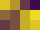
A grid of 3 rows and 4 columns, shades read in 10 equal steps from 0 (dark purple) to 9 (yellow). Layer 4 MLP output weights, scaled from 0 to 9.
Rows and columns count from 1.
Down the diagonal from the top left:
8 3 7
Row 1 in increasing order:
0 2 6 8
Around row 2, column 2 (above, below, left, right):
6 3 4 7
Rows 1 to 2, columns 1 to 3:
8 6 2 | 4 3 7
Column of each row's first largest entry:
1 4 4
